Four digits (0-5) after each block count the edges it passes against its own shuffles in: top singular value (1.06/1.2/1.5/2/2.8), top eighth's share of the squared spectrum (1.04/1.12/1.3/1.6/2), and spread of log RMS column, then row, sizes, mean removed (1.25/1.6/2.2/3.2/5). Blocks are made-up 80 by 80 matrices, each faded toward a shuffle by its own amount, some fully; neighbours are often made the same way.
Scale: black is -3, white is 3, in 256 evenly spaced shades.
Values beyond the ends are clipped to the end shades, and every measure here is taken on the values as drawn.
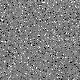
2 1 0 0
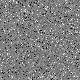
0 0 0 0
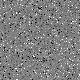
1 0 0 0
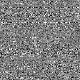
1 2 0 3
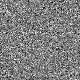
0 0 0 1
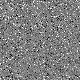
1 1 0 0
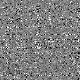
1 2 2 3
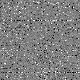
3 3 1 2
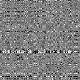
4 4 2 3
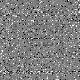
3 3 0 2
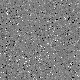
1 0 0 0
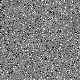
0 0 1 0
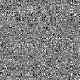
4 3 2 2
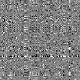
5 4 3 3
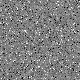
0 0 0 0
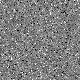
0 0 0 0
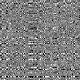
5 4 2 3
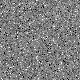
0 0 0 0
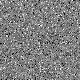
0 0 0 0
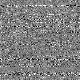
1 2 0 4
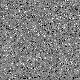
0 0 0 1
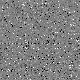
3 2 0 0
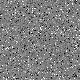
2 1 0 0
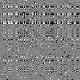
5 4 3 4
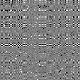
5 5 3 4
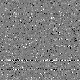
4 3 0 2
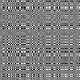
5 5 4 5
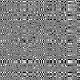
5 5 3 4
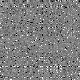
4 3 1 2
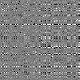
5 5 3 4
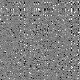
4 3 2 1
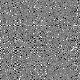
4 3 2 2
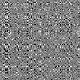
5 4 3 3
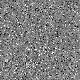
2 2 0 0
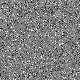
2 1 0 0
